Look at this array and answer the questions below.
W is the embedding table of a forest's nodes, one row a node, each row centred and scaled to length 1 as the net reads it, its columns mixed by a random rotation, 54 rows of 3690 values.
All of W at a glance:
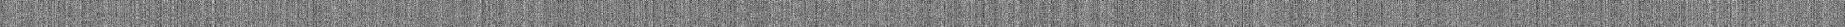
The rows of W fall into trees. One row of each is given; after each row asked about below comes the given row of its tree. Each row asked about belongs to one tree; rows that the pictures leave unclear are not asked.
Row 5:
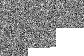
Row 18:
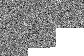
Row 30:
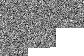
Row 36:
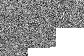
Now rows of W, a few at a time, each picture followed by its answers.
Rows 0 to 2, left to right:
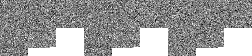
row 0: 5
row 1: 5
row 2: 18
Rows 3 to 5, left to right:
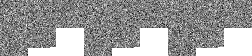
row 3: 18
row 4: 18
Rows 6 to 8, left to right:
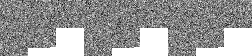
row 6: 36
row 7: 18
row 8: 30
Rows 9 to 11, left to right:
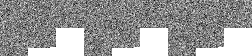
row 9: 30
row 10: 18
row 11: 36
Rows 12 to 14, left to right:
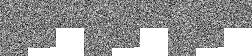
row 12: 30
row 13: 18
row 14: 18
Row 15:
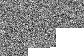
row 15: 30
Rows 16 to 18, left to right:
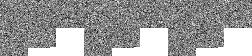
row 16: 30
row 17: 18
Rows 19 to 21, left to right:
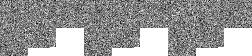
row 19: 5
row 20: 5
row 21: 18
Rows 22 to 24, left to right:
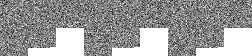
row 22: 18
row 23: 30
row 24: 18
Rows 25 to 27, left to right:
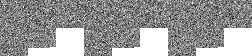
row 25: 5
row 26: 30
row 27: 30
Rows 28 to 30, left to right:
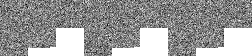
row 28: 30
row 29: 5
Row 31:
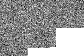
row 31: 5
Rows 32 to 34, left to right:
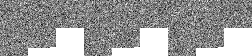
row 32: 30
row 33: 5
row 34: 18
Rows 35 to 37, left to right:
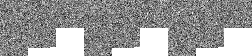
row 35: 30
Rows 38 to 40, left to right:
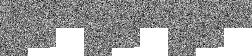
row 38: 5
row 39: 36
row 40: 36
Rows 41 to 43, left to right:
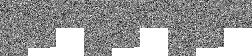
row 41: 30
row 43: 30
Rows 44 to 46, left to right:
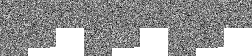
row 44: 18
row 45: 30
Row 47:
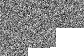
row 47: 30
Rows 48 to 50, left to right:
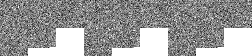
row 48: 18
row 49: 5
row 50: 18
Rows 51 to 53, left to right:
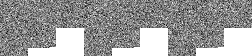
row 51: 18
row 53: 5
